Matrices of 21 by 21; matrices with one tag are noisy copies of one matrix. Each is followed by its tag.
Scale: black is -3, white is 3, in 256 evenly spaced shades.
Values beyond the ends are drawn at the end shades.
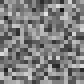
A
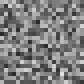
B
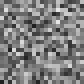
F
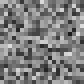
B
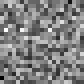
B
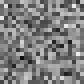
F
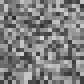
F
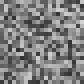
F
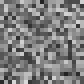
F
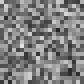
F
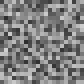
A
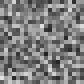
A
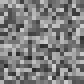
B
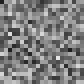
A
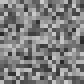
B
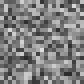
F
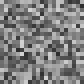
F
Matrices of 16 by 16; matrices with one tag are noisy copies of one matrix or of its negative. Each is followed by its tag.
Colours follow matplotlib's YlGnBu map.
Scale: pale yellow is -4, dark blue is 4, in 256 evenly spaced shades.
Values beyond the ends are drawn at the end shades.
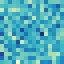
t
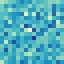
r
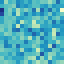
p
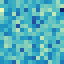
p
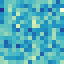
p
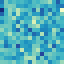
p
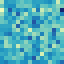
p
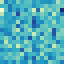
p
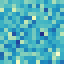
t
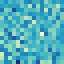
t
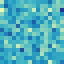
p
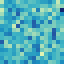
p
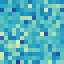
t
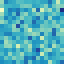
p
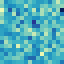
p
